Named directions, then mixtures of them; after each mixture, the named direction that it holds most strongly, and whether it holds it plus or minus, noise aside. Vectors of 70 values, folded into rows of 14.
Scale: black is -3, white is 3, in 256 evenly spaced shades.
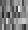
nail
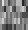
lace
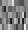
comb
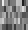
lace, plus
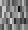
nail, minus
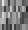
lace, plus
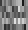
nail, plus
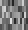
comb, minus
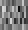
nail, minus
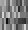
nail, minus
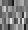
comb, minus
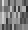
lace, plus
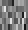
comb, minus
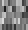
lace, plus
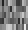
lace, minus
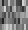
lace, minus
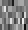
comb, minus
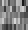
lace, plus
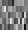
comb, minus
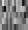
lace, plus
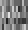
nail, minus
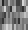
lace, minus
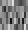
comb, plus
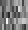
nail, plus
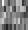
lace, plus
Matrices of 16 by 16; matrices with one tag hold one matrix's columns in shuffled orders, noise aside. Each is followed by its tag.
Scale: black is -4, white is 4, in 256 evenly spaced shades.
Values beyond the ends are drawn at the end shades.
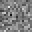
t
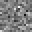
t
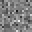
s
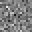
t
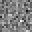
s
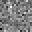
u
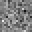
s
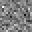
t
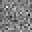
t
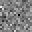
t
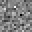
t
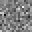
t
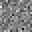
u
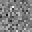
t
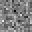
s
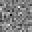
t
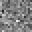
s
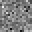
u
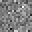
u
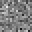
u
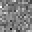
u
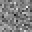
t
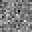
s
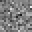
t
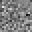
t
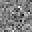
t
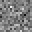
t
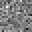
u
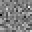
t
